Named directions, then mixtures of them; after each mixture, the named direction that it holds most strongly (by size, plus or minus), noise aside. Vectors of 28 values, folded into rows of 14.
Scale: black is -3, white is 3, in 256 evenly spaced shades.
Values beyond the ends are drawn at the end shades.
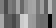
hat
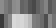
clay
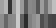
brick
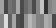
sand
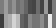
hat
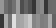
clay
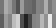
hat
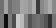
sand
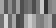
sand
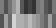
clay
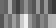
brick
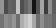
sand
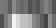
clay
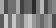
sand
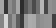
sand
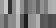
brick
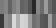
clay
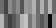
hat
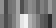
hat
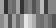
sand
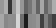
brick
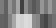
clay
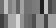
sand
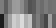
clay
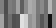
hat
